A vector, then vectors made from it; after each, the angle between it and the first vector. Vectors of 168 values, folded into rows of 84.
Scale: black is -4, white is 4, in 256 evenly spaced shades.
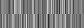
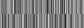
nearly opposite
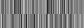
nearly opposite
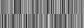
nearly opposite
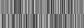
nearly opposite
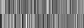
partly aligned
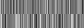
orthogonal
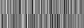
partly opposed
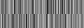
nearly opposite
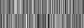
nearly parallel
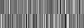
partly opposed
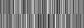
nearly parallel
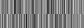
nearly opposite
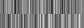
partly opposed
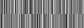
orthogonal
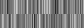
orthogonal
